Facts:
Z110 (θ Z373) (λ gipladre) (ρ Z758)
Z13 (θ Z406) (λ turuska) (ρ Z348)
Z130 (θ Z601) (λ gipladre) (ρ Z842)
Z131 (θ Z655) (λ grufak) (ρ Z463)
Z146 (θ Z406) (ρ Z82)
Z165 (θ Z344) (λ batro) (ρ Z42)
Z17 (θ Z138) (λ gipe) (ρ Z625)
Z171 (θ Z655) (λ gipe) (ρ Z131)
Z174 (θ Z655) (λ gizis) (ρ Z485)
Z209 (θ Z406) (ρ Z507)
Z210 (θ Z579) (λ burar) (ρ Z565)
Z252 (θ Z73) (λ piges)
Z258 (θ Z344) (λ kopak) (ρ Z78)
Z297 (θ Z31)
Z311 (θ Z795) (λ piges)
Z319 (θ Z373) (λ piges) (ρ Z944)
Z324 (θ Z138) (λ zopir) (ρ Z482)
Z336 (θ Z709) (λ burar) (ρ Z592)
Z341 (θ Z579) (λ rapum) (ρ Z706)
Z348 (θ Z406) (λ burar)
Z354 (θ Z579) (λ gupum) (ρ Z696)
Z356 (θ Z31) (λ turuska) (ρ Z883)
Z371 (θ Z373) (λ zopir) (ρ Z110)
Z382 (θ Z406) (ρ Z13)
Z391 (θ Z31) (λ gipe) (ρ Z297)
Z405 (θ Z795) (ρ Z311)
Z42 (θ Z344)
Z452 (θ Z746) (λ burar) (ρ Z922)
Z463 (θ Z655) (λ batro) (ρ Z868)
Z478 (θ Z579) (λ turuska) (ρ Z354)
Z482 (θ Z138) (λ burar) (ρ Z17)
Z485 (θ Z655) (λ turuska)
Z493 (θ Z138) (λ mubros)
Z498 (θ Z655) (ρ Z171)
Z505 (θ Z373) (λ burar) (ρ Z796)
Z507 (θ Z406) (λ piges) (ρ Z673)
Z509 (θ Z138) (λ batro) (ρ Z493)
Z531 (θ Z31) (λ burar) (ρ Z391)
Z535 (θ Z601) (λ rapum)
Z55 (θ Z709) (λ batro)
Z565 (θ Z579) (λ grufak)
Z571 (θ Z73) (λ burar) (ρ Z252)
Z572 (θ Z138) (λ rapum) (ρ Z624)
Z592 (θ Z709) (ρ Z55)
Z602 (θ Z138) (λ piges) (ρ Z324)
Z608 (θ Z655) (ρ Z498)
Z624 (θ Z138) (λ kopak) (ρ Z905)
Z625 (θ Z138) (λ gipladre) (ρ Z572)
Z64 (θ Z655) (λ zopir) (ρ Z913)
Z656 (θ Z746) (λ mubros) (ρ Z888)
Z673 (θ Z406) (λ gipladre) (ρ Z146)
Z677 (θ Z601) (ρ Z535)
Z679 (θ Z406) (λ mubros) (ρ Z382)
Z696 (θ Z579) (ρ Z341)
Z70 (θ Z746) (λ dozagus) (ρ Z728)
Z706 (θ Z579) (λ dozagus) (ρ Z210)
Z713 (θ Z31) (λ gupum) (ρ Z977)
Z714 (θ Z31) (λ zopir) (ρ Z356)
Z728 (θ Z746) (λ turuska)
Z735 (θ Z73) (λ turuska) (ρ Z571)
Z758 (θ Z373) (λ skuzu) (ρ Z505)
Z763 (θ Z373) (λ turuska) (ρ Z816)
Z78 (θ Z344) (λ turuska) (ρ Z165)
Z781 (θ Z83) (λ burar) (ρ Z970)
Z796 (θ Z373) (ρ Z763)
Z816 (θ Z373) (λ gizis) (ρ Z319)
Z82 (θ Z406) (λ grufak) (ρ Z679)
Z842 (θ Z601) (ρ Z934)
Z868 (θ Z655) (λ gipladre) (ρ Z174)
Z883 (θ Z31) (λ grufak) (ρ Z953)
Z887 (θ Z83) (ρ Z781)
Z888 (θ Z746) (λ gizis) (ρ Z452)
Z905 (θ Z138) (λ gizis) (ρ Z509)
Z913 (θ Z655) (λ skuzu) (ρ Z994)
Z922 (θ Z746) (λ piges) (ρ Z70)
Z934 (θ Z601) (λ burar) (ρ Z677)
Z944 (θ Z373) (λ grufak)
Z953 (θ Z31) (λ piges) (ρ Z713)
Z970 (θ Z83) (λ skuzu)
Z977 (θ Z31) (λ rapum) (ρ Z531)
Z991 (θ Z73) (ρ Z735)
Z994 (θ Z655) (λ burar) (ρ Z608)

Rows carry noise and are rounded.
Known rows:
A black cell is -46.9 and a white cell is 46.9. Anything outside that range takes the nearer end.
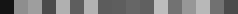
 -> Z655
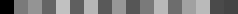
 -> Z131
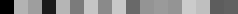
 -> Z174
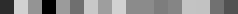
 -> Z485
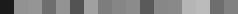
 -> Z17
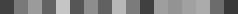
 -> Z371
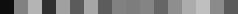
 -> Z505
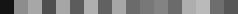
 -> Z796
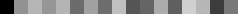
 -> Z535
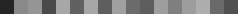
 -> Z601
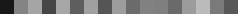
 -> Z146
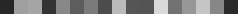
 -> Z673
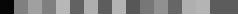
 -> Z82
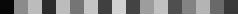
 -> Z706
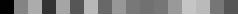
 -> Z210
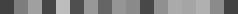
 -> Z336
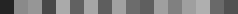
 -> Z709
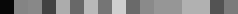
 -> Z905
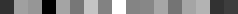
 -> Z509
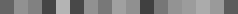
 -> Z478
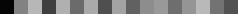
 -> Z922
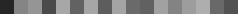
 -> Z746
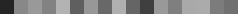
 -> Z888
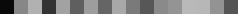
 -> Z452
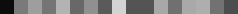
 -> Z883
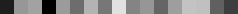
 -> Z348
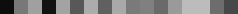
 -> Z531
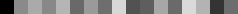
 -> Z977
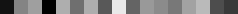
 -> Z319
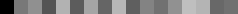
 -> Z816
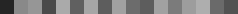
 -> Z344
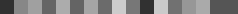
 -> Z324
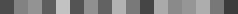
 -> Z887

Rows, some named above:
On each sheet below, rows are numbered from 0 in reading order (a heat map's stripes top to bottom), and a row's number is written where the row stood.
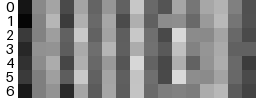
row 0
Z696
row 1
Z953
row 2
Z602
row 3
Z138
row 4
Z507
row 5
Z602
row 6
Z382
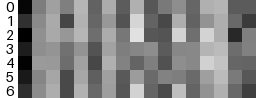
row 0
Z82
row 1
Z507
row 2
Z572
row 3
Z17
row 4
Z171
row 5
Z146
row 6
Z311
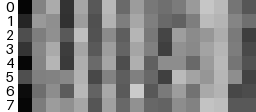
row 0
Z210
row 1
Z728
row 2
Z209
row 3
Z781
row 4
Z953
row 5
Z656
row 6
Z565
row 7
Z713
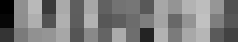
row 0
Z994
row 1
Z608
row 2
Z354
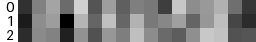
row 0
Z64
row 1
Z463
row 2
Z391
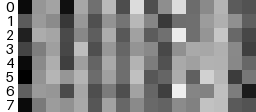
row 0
Z624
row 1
Z356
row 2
Z625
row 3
Z336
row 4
Z482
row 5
Z535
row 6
Z130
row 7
Z713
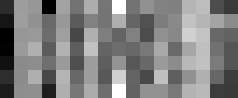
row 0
Z297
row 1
Z758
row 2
Z171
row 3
Z498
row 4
Z679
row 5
Z311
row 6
Z944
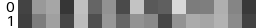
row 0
Z258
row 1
Z336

